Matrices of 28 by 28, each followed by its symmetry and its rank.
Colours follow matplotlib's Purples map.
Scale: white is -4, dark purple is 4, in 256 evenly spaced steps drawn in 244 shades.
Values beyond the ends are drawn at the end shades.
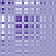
symmetric, rank one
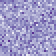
neither, full rank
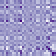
symmetric, rank three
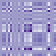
symmetric, rank one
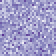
neither, full rank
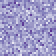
neither, full rank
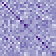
symmetric, rank five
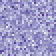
neither, full rank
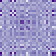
symmetric, rank three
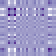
symmetric, rank one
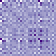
symmetric, rank three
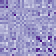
symmetric, rank five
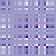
symmetric, rank one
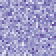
neither, full rank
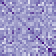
symmetric, rank five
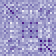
symmetric, rank five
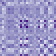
symmetric, rank three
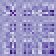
symmetric, rank three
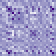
symmetric, rank three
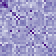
symmetric, rank five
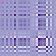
symmetric, rank one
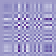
symmetric, rank one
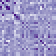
symmetric, rank five
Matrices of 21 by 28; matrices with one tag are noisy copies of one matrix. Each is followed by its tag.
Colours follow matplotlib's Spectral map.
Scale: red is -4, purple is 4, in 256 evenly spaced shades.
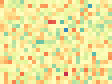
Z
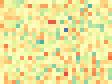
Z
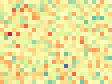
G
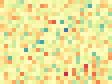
Z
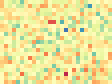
Z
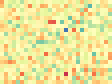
Z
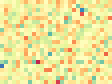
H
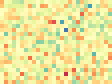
Z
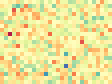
G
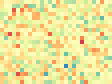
G
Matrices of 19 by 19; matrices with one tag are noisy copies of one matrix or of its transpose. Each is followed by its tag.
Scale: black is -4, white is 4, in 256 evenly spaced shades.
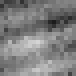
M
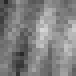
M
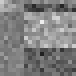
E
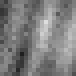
M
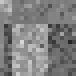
E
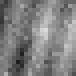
M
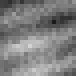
M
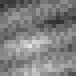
M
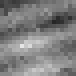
M
